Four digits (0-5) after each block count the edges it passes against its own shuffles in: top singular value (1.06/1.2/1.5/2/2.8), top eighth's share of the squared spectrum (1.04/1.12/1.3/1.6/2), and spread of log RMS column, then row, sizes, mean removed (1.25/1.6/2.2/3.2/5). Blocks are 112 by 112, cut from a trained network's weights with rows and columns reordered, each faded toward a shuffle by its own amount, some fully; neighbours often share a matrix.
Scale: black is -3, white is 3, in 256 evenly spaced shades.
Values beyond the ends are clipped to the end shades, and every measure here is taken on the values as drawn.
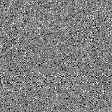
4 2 1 2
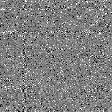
4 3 2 2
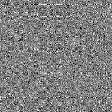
4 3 2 3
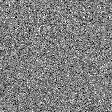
3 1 0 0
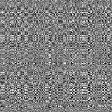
5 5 3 4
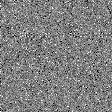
3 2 0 1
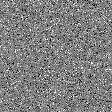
1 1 0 0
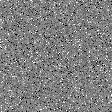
0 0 0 0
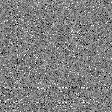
3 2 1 1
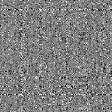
4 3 2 2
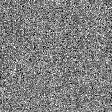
3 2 0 1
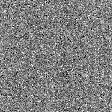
3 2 0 1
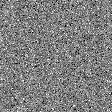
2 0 0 0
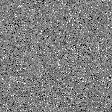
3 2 1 1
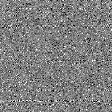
4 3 1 3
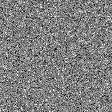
1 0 0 0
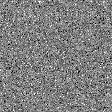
3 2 0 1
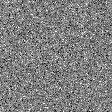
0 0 0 0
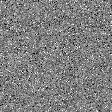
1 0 0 0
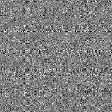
4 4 2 3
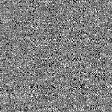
4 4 2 3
